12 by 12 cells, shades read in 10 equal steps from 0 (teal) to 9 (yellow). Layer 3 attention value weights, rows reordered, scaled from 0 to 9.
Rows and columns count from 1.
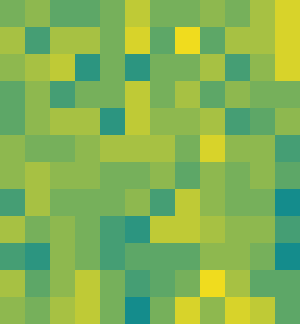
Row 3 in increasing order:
1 1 2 4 4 4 5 5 6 6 7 8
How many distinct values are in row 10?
6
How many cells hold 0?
3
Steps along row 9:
down up down down down up same down down same down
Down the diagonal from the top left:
4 2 7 4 1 6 5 7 6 5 3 3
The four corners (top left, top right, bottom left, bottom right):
4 8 5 3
